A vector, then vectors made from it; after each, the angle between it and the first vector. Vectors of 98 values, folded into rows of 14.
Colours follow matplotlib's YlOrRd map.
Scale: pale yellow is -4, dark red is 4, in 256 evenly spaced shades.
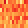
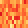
partly aligned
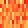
nearly parallel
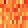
nearly parallel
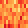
partly opposed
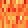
partly aligned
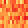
nearly parallel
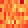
partly opposed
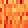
nearly opposite
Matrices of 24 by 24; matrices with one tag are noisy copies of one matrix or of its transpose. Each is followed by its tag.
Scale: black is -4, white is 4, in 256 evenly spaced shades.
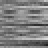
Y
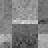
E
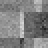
E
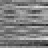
Y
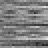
Y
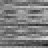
Y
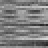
Y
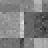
E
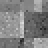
E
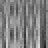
Y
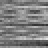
Y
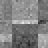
E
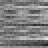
Y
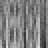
Y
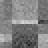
E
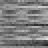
Y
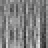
Y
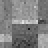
E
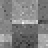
E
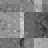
E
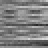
Y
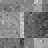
E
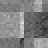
E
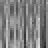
Y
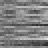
Y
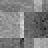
E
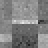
E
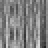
Y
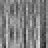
Y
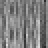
Y
